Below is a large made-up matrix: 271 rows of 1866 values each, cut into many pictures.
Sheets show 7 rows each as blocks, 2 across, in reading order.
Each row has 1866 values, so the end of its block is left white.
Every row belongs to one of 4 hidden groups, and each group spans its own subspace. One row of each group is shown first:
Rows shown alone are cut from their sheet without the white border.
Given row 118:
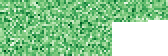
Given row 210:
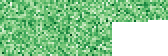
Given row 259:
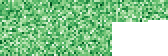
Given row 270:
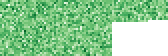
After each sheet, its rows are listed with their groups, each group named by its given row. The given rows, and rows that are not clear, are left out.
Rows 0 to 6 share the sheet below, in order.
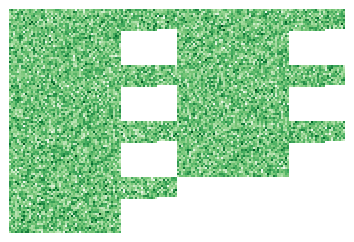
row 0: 270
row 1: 210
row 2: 259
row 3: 259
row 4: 118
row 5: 270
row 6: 118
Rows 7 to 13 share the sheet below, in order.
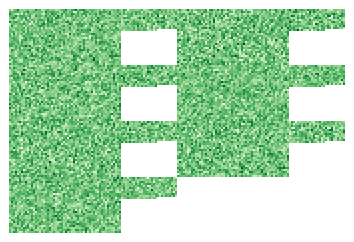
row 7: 270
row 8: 270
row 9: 118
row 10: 210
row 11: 270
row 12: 270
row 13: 210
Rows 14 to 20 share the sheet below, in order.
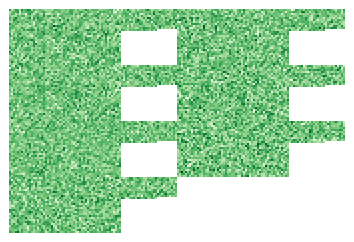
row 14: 210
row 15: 118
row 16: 210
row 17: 210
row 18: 270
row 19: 118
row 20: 118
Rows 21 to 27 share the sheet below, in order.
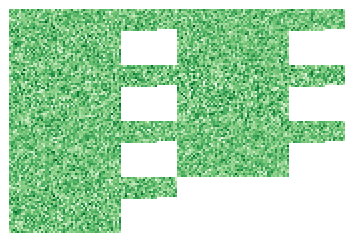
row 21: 259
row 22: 118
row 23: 118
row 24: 118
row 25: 210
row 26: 210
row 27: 259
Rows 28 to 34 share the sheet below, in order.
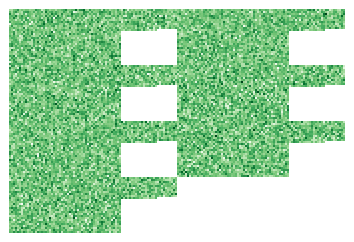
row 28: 270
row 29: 270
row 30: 210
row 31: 259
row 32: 270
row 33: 118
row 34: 270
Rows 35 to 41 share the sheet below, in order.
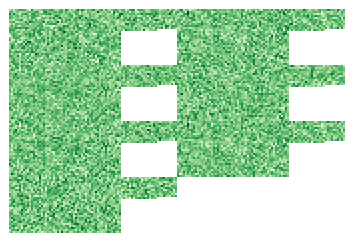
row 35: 210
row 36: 210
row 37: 210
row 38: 118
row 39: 210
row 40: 210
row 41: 270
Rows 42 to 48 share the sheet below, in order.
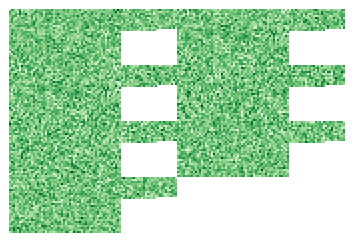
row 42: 210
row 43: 210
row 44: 210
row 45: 270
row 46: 270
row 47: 270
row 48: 118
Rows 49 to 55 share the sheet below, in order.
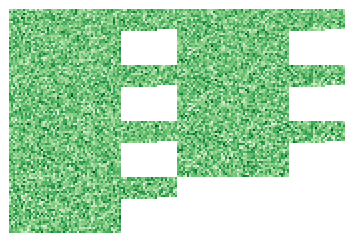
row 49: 118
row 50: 118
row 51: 259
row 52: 118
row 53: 270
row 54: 118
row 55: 118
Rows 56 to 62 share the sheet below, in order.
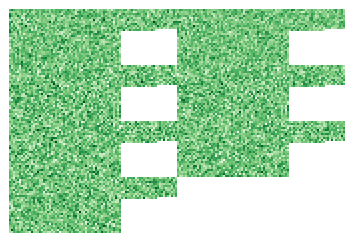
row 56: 118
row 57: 118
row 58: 259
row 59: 259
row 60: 210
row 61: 210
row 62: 210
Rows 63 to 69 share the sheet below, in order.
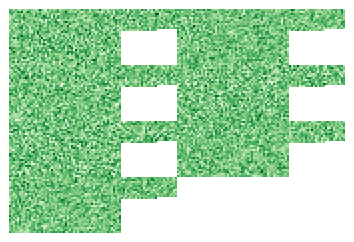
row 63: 270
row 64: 118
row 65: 118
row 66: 259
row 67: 118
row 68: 270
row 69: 118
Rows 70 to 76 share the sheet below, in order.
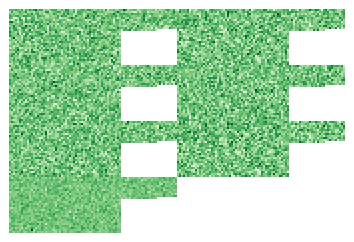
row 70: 118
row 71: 259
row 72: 210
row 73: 259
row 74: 270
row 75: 259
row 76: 270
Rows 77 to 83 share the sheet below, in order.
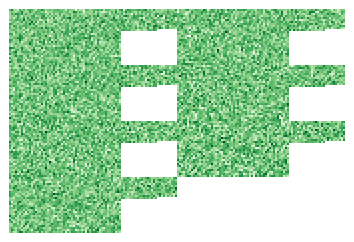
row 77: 270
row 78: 270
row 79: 270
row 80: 118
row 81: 270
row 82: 210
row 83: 210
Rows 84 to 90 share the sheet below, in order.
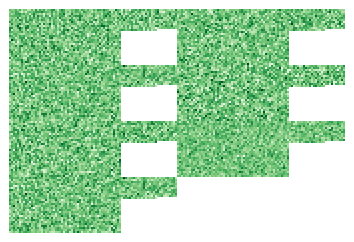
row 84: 259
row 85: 118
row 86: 118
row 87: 210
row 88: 118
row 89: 270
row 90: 118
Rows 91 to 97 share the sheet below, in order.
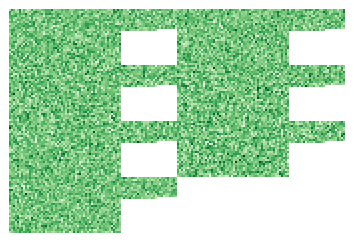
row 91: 210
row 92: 259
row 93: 118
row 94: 118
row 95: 118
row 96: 118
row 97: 118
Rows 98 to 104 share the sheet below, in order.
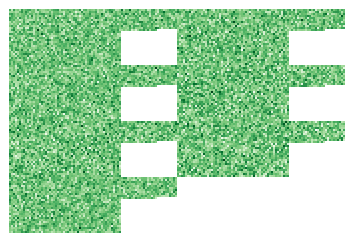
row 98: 259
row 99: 270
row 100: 259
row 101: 259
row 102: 259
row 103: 210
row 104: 118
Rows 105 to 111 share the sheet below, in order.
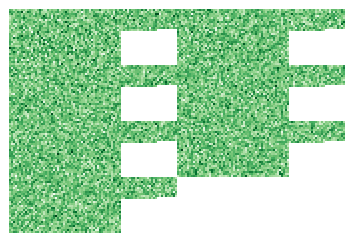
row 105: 270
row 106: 118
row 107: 118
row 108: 259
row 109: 259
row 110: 118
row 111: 210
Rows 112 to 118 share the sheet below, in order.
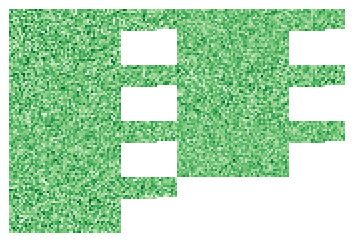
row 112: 118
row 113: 118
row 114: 118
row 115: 118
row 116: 210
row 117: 259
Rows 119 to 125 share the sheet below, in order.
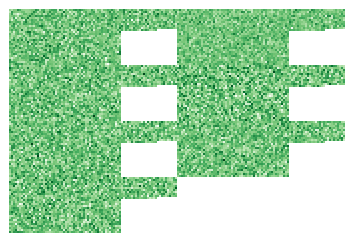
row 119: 270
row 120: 270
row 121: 270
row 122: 259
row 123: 270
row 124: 210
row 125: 270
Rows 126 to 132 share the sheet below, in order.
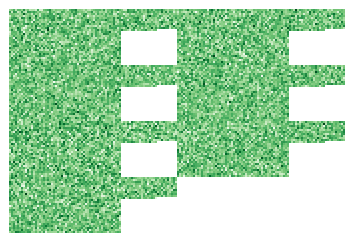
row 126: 118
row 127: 270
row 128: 210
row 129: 118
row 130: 259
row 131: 259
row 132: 118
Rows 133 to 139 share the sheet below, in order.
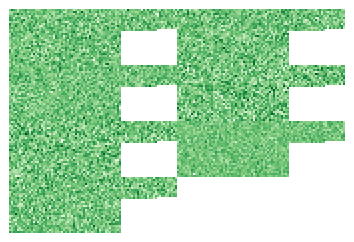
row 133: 270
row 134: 210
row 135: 259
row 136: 210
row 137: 118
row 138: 259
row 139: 270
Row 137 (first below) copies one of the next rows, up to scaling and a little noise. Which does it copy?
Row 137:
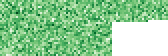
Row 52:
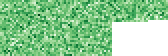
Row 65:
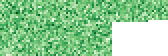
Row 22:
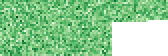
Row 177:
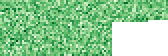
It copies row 65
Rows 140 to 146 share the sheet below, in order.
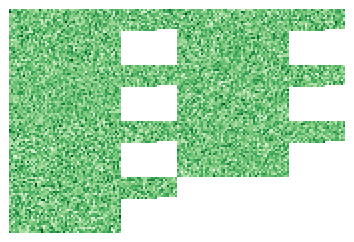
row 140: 270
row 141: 270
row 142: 270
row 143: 210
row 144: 259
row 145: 118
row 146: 118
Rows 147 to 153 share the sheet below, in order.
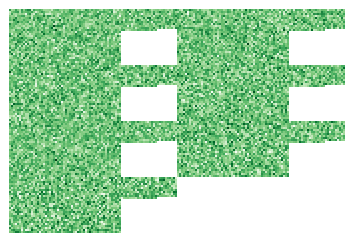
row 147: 210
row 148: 210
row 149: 118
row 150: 259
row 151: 210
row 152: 259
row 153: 259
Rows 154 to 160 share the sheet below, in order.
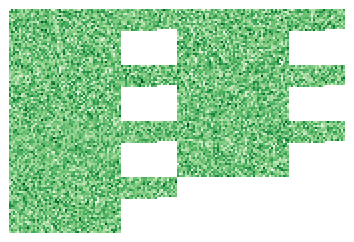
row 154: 259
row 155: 118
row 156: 259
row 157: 118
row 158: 210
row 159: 210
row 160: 118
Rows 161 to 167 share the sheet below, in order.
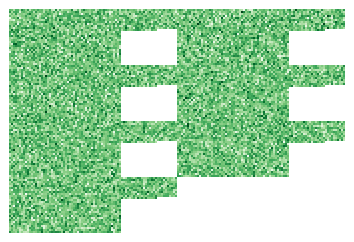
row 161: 259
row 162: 270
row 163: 270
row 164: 210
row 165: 118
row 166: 210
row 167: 118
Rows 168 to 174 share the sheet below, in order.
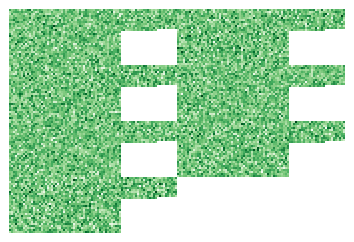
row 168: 210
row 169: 270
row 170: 270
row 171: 118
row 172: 210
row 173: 270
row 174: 270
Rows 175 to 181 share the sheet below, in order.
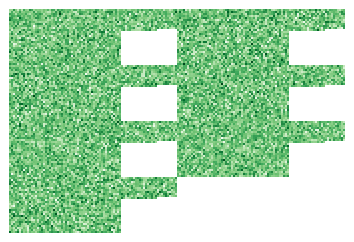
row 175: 259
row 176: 259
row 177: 118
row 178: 259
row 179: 210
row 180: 210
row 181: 118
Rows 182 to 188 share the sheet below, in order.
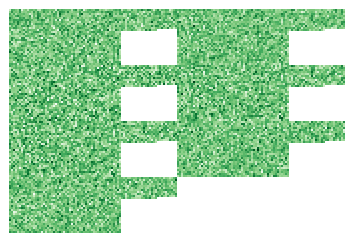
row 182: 259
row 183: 118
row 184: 210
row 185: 118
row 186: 118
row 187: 270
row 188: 259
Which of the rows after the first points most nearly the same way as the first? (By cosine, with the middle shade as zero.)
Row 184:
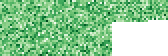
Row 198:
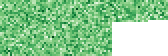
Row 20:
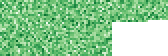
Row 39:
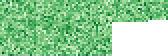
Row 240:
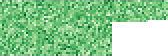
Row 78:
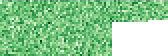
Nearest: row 39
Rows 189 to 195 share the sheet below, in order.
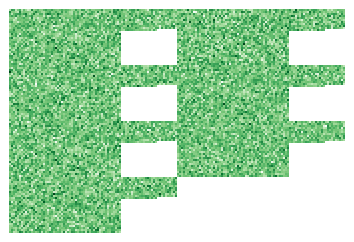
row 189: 210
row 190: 270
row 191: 118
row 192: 210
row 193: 210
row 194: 270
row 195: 210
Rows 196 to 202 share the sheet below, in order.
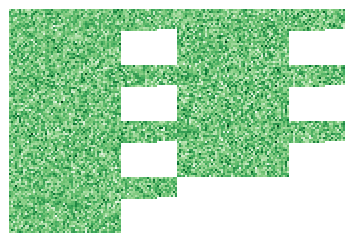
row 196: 210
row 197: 259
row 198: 118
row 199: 259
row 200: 270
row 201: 259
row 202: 210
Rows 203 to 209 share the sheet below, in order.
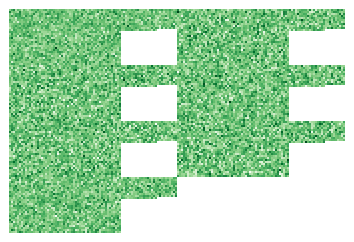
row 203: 210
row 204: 270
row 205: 118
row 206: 118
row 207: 259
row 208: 118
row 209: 210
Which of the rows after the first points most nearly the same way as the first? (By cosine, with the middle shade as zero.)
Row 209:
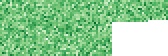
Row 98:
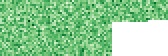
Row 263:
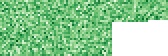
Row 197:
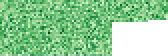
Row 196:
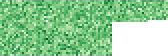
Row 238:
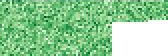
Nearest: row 238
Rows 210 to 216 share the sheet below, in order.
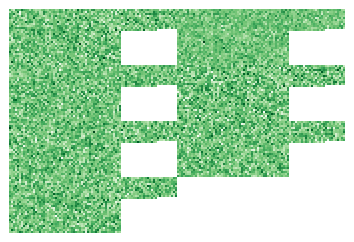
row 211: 210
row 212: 259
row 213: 210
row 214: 118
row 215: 270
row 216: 210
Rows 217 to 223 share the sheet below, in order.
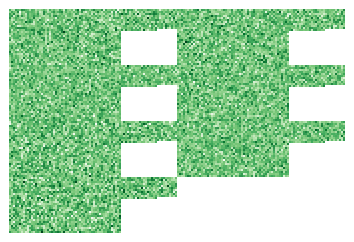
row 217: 210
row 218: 210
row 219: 270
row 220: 118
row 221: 270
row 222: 210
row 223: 118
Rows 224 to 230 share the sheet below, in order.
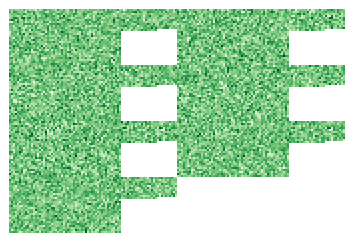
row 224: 118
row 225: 270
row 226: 259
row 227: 259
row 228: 270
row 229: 270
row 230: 210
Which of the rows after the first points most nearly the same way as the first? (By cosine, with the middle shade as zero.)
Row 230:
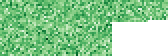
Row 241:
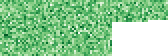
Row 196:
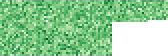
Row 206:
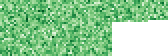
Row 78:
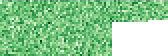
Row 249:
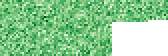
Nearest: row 196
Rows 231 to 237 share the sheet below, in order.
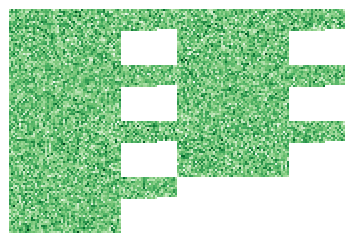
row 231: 259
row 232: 118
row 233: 210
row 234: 118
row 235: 210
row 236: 259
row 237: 118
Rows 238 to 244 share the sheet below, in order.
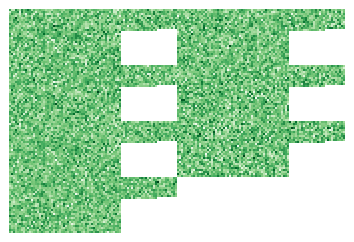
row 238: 210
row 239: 118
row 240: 210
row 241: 259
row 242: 210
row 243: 270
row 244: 270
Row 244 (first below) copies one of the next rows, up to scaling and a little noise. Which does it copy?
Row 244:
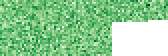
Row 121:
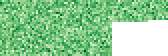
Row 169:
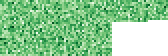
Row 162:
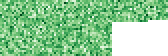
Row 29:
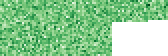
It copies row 29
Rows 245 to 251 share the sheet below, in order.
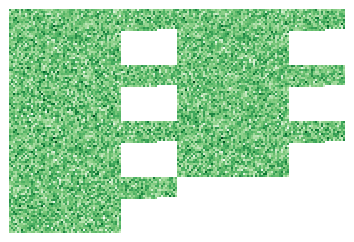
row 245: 210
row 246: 210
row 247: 270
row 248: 118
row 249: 210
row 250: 210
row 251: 259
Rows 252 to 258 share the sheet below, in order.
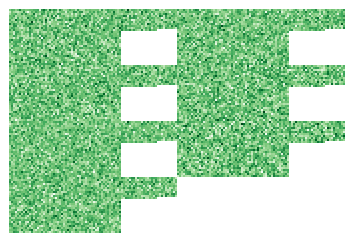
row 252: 270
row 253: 210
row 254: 259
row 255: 210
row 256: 270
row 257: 270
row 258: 210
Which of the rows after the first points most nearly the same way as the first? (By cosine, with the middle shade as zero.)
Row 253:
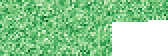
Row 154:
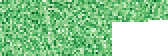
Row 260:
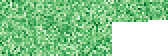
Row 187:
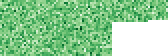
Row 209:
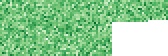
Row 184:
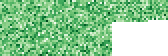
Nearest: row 184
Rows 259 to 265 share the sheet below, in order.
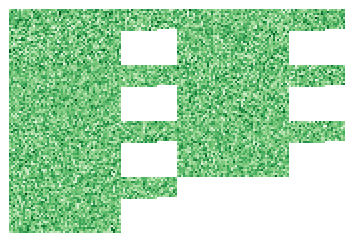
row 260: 210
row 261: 118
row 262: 270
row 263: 118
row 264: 270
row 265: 118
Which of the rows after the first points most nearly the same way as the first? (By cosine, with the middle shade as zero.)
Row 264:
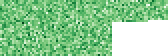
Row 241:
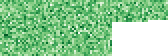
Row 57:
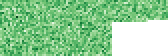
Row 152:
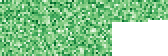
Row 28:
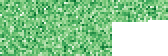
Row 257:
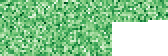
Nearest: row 28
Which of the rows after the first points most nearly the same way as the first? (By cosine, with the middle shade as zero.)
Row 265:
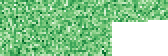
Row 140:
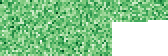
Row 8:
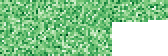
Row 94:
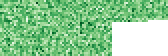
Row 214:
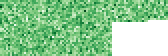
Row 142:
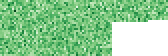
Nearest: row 214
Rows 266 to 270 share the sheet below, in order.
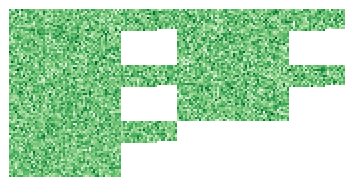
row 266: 210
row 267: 118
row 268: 270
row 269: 210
